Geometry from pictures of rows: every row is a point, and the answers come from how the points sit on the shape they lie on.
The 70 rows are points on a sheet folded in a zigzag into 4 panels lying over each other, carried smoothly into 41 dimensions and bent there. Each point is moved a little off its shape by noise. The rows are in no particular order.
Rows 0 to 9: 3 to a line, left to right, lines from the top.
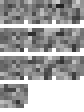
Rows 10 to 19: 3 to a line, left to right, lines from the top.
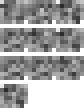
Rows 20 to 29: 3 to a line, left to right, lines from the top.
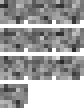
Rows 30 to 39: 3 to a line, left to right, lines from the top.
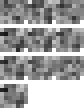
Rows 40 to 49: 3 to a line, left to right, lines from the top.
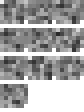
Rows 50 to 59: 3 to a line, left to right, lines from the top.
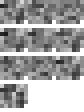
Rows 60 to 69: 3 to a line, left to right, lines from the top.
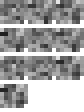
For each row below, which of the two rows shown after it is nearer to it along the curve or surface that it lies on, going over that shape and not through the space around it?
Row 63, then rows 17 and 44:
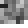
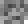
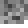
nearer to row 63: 44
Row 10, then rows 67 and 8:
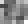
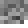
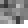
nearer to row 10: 67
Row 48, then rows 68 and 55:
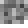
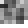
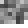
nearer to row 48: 68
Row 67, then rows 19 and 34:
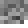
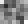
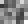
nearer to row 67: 19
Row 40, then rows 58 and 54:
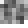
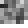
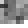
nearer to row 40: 54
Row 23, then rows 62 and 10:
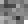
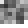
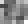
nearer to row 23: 62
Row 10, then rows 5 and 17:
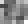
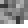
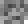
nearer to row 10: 17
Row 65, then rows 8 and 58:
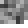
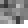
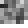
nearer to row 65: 8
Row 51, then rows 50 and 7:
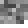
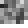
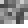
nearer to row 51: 7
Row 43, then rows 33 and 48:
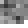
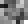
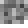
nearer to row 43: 33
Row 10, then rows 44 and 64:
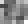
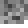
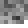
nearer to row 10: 44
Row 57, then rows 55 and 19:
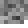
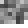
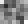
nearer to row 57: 19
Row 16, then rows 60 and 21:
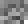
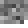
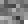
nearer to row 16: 60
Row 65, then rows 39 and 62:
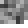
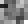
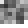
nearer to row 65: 62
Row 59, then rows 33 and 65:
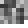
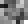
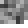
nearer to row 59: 33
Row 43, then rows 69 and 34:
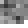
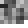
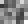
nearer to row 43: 34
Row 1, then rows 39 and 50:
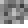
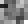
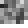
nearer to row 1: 39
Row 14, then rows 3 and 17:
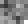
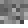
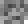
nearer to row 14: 17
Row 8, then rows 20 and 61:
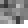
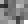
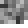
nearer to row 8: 61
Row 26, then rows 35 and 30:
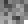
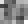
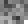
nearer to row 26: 30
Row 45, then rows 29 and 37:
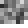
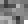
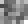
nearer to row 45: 29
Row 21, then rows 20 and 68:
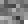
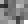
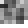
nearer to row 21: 20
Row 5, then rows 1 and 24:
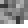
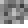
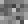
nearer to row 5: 24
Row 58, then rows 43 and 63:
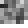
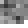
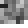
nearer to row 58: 63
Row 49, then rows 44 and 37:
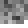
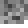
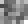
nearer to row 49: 44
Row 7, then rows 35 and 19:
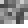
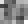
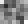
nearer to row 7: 19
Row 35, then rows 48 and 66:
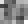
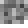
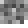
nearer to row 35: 48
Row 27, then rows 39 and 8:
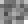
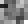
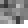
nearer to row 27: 39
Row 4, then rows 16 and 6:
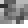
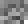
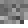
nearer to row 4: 16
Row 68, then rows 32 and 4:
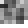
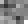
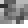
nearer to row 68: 4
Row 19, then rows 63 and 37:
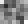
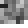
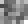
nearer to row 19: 37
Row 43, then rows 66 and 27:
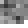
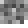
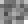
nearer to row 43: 66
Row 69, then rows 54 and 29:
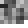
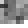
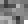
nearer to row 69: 54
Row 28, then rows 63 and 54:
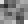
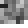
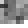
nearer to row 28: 63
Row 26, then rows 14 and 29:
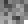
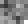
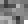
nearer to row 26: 29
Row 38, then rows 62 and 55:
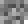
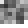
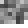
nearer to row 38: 62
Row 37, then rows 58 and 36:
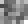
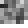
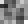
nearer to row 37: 36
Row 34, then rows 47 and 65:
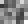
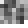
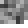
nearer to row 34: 65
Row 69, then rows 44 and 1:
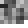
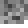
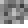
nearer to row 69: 1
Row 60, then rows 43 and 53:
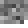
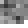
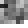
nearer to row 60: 43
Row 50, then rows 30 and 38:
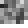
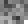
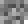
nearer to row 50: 30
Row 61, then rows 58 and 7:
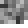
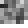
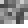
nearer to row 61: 7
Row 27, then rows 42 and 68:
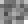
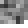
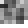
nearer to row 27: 68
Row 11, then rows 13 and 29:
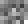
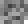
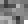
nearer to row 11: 13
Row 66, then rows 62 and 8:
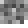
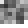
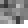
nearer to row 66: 62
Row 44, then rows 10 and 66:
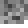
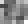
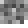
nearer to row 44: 66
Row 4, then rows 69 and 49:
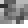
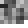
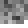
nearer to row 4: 69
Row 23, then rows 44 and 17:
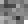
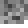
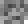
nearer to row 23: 44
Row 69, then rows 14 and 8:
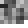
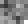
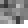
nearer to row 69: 14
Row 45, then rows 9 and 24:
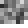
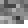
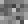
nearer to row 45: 9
